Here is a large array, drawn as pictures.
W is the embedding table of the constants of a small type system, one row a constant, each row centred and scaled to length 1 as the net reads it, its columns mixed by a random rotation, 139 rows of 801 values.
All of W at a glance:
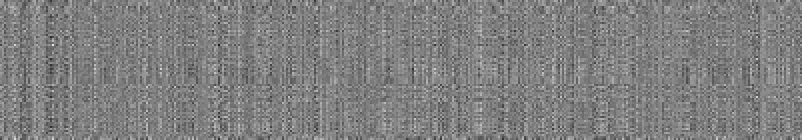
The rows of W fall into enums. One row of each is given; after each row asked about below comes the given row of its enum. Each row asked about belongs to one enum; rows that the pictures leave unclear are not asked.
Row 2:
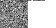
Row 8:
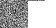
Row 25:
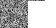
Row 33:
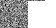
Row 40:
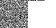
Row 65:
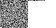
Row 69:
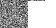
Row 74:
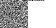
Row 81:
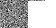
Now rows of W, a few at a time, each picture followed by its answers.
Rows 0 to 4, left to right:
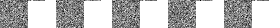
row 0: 2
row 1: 81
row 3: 74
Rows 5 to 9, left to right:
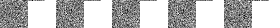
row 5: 74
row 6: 8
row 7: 8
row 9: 40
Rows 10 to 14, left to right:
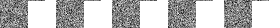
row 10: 25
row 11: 8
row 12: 33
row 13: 8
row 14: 65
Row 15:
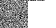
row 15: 40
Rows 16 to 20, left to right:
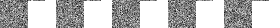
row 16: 2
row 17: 69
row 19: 81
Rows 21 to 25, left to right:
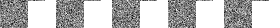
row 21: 65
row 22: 8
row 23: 40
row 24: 81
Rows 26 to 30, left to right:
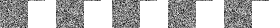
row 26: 81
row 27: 25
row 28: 65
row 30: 25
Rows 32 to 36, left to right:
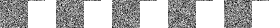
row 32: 81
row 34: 8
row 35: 25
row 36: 65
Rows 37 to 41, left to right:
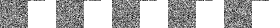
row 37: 69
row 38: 2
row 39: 40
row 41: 25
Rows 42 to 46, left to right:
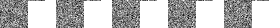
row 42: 25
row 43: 69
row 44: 40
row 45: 40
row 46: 2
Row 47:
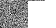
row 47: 8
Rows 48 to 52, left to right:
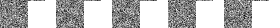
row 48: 69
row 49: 25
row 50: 25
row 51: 81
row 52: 40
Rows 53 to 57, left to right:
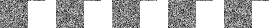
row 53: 2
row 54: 25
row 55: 81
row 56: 8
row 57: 25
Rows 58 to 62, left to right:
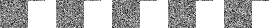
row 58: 65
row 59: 81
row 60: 8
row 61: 69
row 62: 25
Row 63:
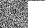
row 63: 8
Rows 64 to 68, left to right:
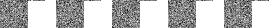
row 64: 2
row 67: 65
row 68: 69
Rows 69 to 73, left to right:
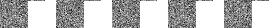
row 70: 8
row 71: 81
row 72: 69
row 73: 2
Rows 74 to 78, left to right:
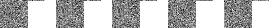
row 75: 69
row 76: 69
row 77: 8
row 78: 81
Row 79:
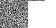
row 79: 8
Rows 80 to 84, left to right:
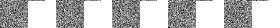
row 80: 8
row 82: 81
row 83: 8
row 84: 74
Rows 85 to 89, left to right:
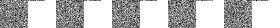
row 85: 40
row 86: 2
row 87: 2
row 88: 65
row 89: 74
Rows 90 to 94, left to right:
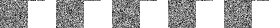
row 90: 40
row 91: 8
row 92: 25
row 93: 65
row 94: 2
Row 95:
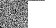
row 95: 8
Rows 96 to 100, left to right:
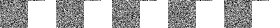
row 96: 65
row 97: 81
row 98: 40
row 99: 74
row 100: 65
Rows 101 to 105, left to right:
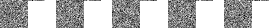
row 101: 74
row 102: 2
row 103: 25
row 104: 2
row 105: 40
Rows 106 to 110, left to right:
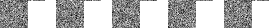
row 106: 2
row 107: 40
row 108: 25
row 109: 8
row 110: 2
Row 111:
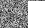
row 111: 25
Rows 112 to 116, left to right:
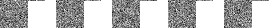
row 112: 40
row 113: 81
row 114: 25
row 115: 81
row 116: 8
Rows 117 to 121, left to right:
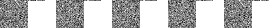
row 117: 40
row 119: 2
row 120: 65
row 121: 40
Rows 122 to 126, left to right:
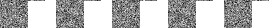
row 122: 69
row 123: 25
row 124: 2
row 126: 65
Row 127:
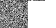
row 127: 2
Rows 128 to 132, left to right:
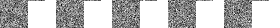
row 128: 25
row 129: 33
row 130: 2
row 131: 81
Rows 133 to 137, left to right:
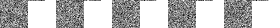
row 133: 25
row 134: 2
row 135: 74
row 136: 40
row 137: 74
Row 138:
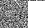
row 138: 40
